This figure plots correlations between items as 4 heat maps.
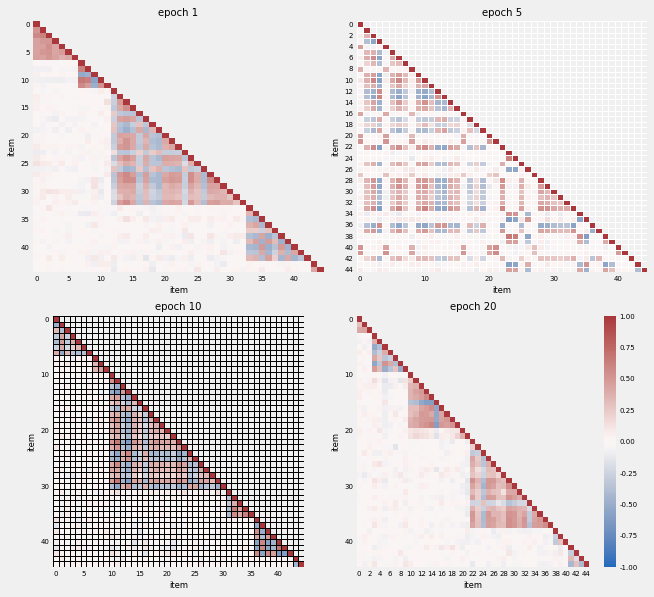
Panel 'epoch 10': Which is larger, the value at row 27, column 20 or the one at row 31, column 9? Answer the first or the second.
the first
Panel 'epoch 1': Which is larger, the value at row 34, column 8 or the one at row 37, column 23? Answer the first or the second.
the second
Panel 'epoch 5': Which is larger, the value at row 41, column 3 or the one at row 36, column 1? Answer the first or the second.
the first
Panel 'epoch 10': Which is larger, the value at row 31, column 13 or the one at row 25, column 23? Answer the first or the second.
the first
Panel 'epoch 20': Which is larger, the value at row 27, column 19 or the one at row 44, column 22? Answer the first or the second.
the first
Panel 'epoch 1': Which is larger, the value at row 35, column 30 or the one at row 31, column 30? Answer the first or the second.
the second
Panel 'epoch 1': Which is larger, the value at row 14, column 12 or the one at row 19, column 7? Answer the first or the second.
the second
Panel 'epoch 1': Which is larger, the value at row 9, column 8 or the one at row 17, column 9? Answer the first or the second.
the second
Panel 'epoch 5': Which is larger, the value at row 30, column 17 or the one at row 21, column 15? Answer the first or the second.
the second
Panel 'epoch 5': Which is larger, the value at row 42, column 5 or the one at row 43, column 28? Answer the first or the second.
the first
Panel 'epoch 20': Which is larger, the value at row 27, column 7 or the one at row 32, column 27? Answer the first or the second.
the second
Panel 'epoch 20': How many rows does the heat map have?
45
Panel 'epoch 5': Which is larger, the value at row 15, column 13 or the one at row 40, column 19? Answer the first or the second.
the second
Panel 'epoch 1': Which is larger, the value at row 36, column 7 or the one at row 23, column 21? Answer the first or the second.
the first
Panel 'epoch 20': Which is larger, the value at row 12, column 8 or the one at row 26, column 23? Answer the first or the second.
the second
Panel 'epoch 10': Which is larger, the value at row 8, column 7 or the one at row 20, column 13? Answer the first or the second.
the first
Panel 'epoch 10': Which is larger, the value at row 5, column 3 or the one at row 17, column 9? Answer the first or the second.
the first
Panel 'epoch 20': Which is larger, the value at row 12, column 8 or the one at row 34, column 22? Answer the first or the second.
the second
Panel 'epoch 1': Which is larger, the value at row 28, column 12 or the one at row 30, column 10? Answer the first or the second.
the second
